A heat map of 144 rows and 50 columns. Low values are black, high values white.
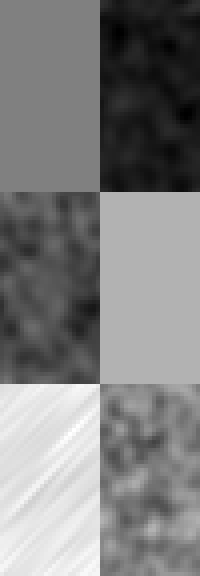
It is made of 3 by 2 panels. Panel 1,1: middling, flat. Panel 1,2: very low, blotchy, faint in contrast. Panel 2,1: low, blotchy. Panel 2,2: high, flat. Panel 3,1: very high, slanting up to the right, faint in contrast. Panel 3,2: middling, blotchy.
